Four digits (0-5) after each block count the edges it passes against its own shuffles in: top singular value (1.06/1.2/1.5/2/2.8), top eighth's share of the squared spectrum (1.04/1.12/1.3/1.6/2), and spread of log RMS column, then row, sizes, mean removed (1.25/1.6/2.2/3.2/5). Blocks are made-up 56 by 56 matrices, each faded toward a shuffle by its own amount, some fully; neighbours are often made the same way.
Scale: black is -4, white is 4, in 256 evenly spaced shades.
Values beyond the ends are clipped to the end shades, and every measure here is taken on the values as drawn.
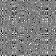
4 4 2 2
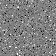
0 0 0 0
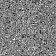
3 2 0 0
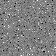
1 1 0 0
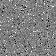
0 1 0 0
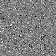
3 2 0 0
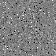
2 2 1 0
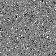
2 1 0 0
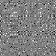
4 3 1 2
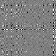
5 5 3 2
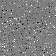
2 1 0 0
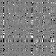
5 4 2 2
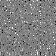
3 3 1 1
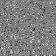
3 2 1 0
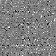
4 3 1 1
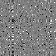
4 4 2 2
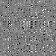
4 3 2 2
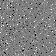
2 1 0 0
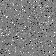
0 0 0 0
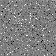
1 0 0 0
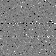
3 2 0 1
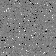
0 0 0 0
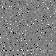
3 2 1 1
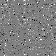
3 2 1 1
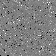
2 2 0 0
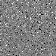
2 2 0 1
